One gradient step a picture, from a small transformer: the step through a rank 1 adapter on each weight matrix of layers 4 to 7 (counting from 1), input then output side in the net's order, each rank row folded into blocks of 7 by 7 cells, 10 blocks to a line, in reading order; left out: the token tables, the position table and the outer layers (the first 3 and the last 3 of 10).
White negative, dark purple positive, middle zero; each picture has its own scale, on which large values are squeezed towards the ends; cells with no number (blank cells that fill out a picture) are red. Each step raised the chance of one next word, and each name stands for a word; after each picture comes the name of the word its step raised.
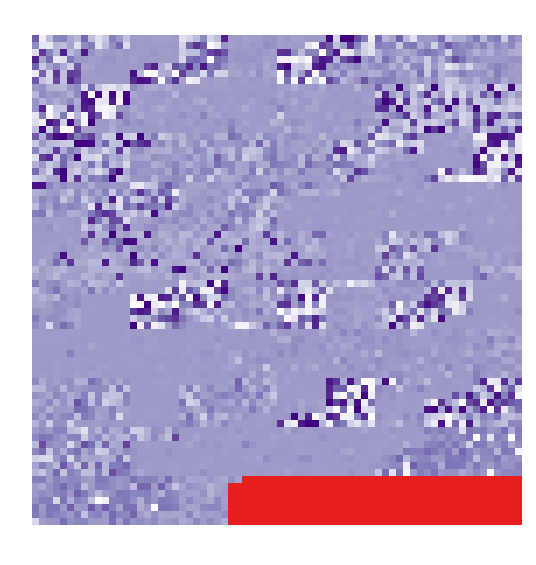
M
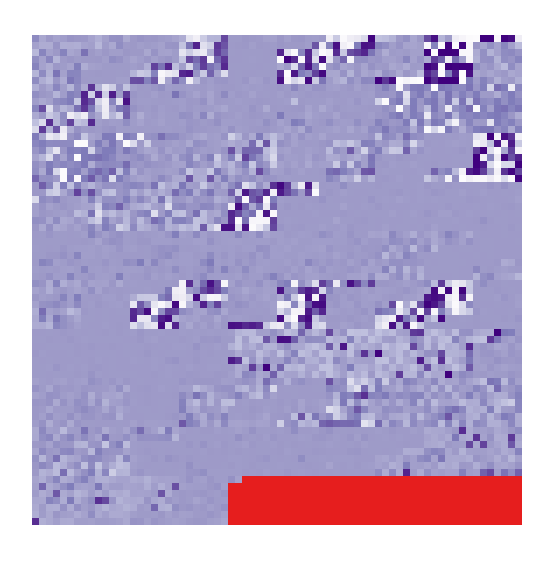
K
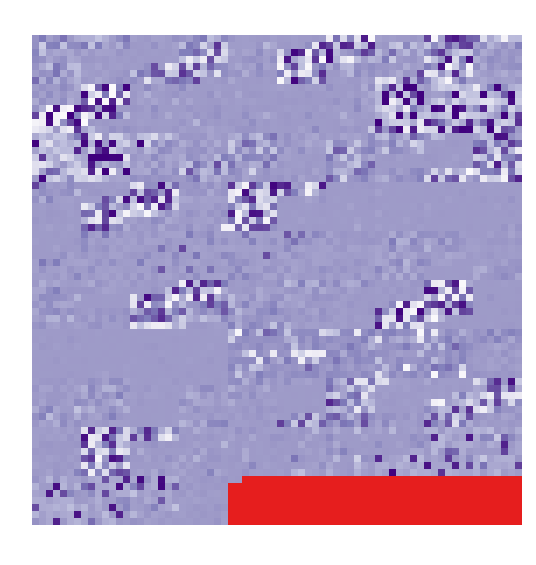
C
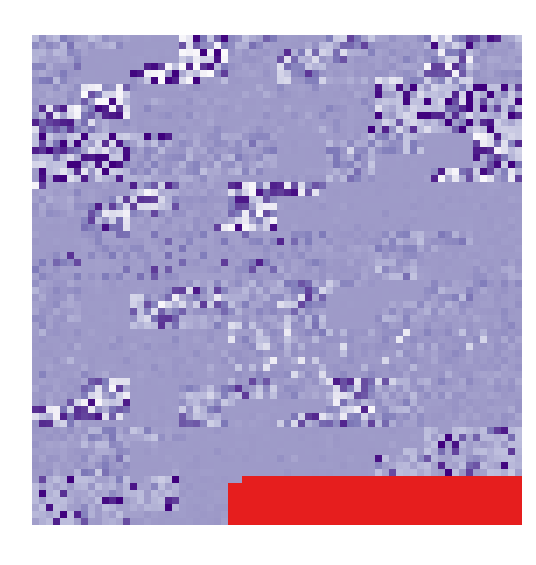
C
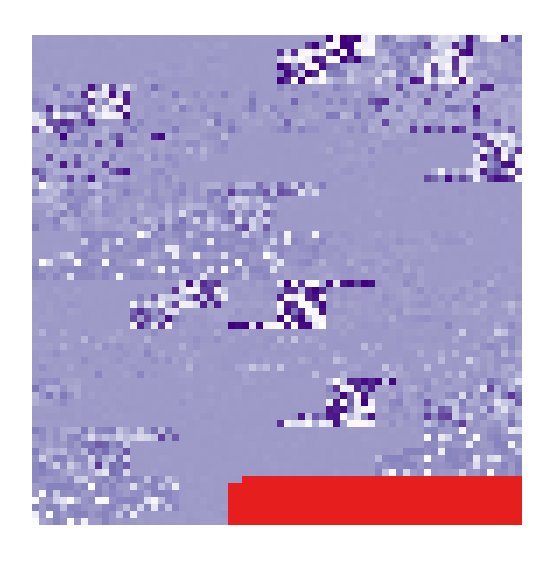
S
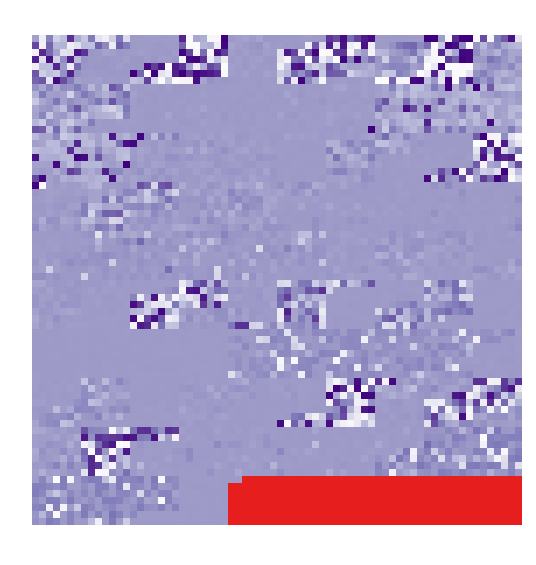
S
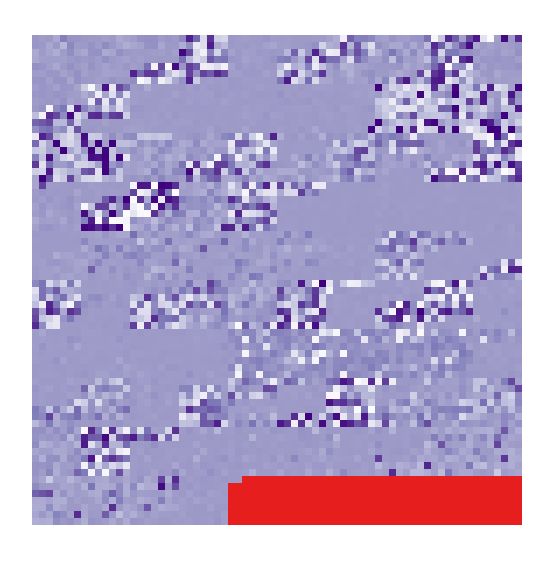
C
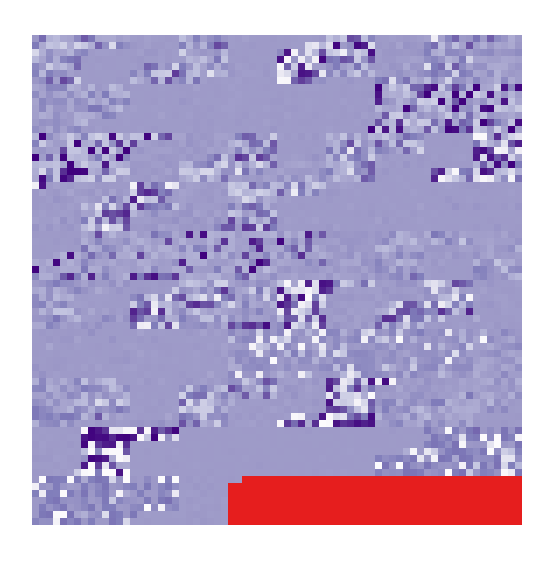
M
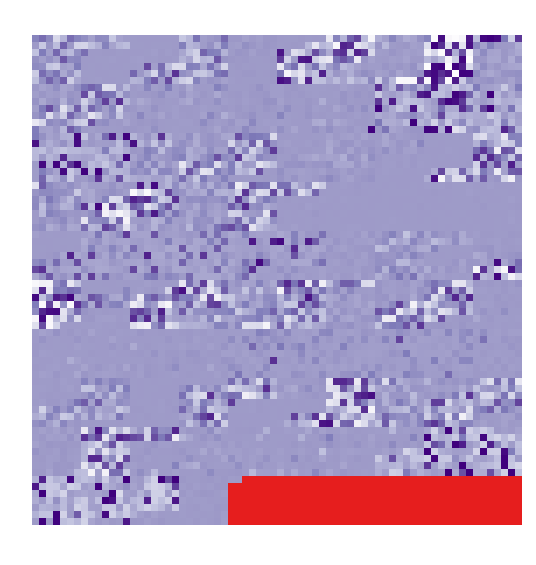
C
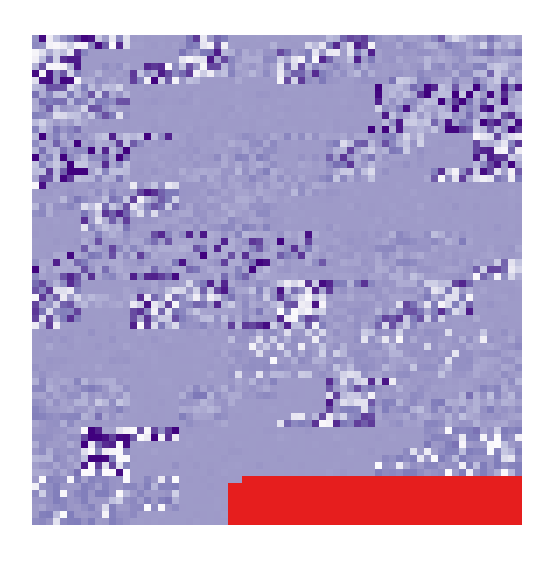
M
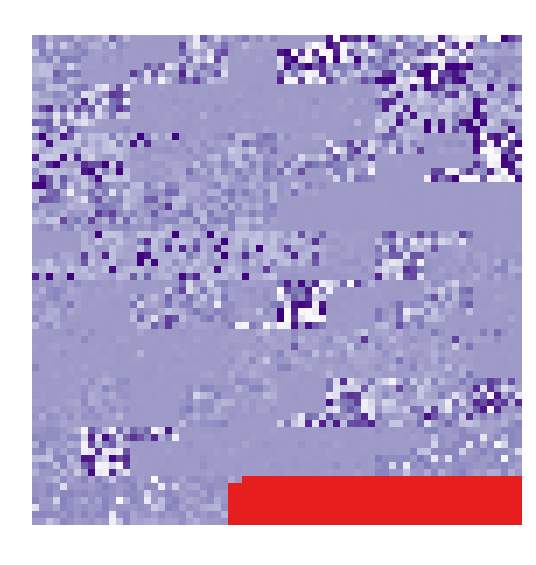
M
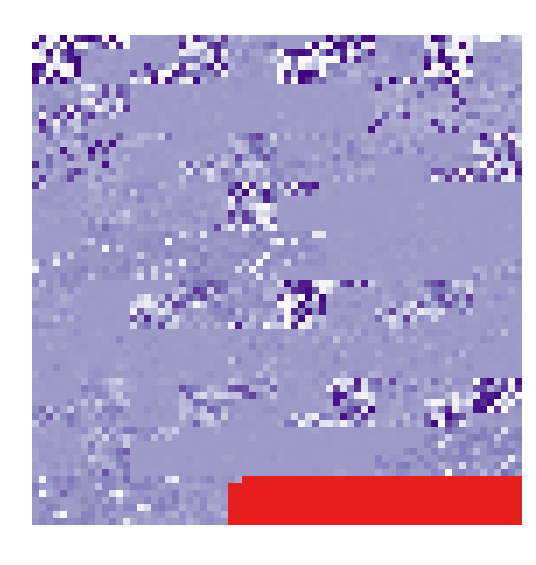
S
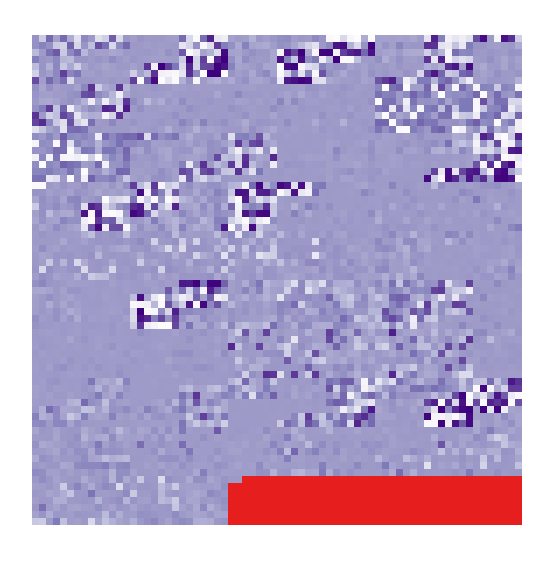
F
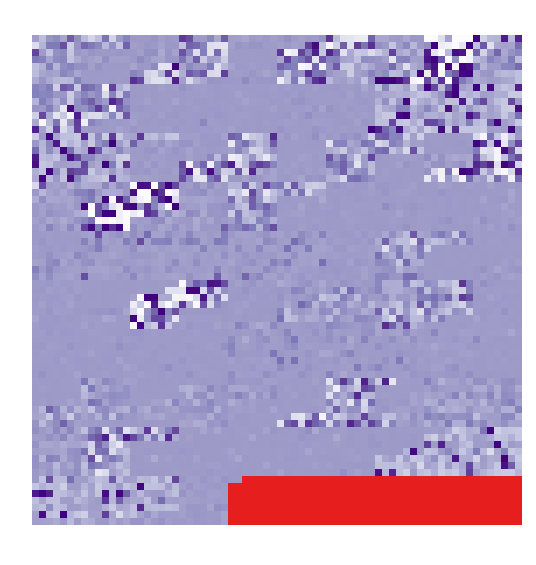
C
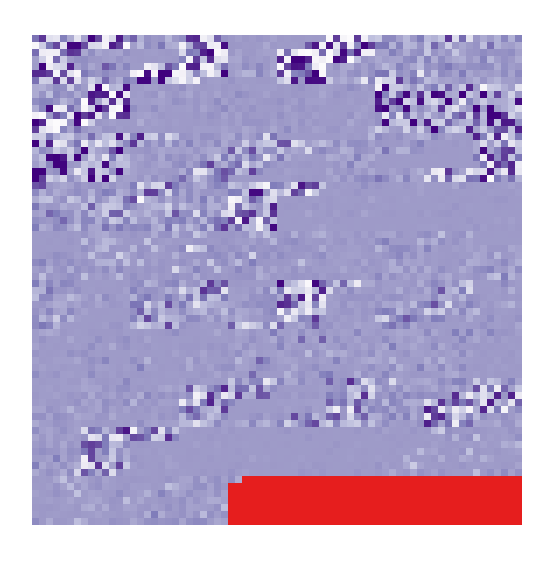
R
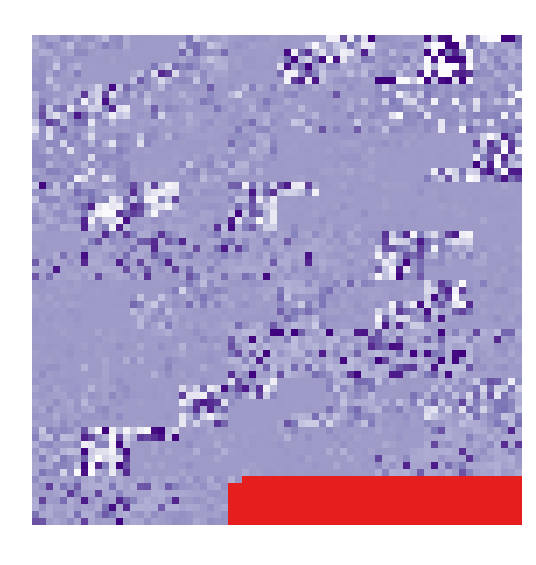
K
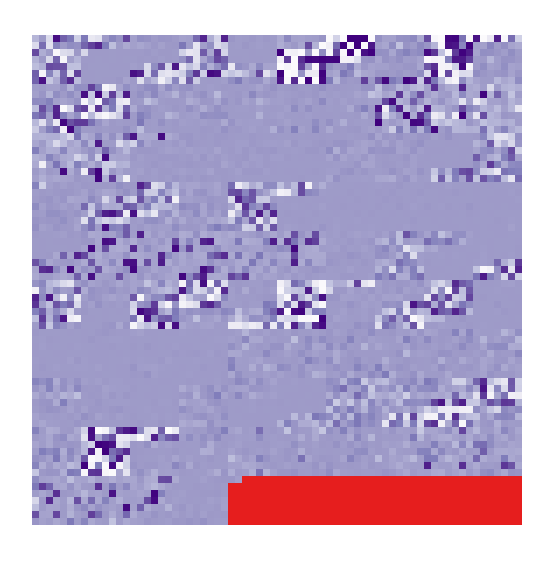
R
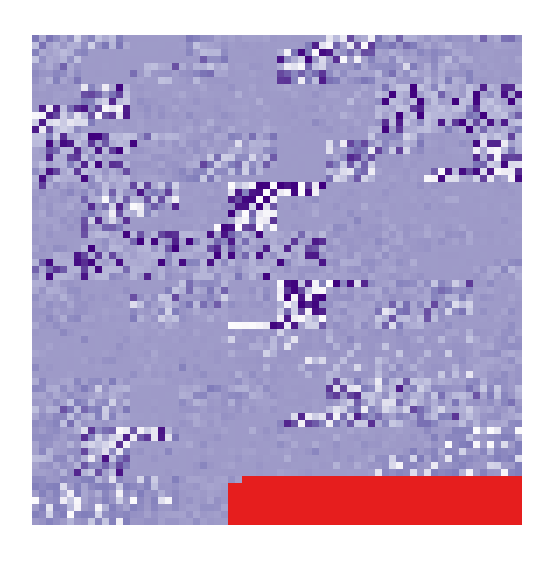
M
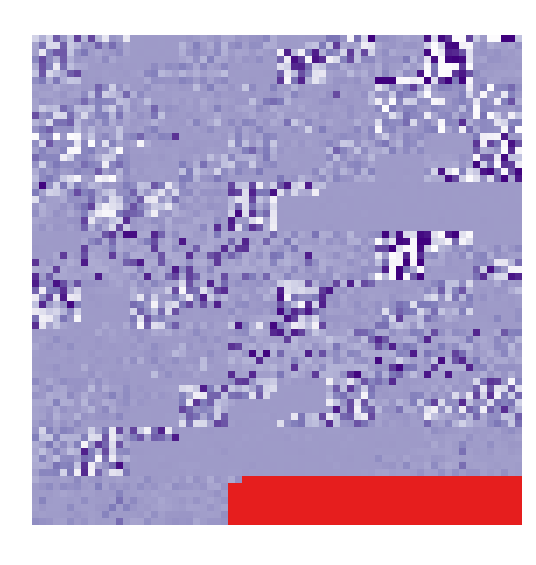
K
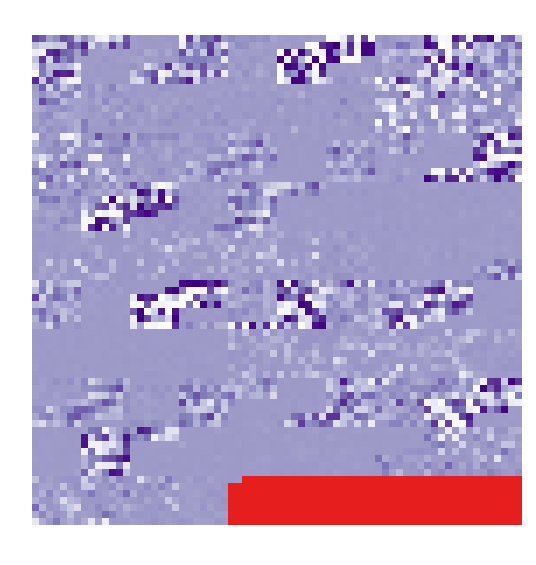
F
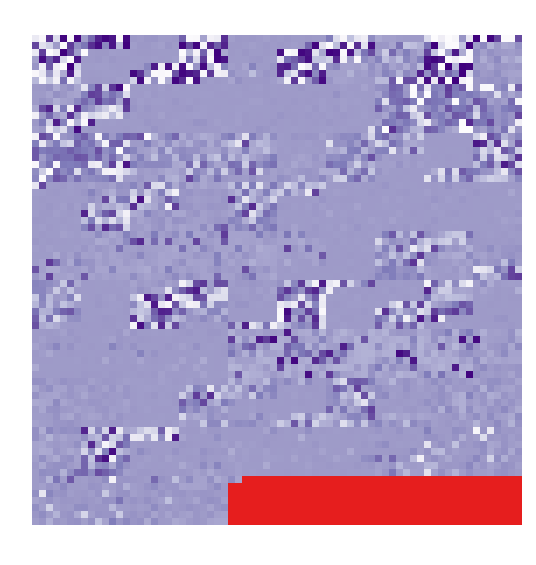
K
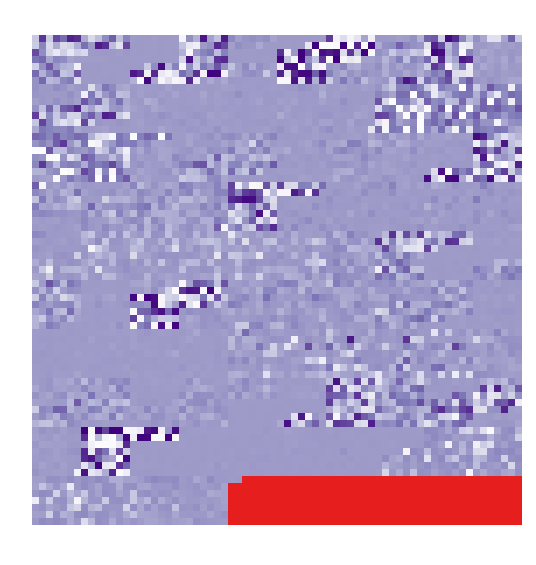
F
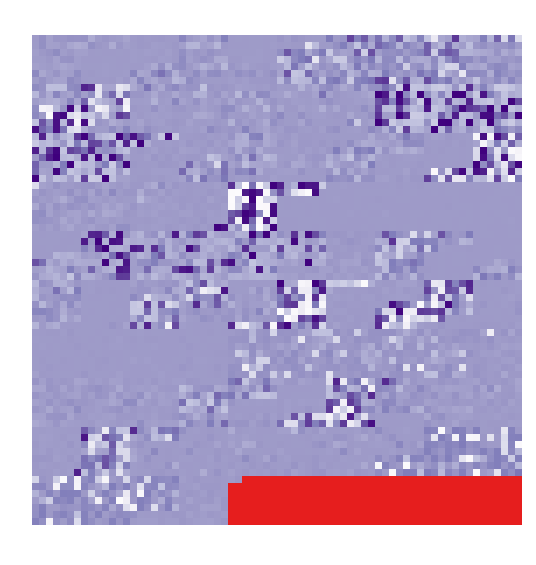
M
